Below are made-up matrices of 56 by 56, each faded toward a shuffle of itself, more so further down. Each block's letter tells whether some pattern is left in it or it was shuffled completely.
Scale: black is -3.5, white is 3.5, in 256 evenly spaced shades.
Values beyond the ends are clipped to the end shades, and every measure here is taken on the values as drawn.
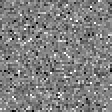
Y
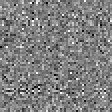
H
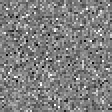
Y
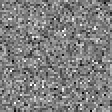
Y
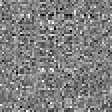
H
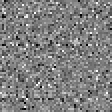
H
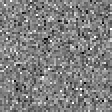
Y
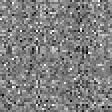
H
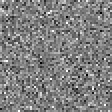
Y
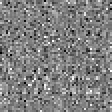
H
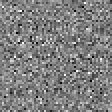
H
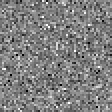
Y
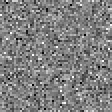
Y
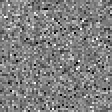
Y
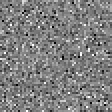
Y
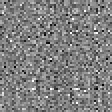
H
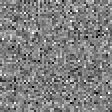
H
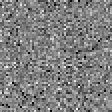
H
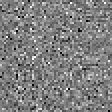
H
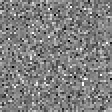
Y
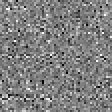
H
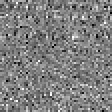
H
